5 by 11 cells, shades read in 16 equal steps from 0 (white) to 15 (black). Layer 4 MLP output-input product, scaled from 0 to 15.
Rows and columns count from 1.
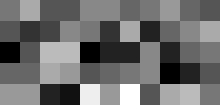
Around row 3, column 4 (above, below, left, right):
7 6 4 15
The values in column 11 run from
5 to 10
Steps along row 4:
same down up up down down down up down down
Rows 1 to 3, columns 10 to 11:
9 10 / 7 5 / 9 8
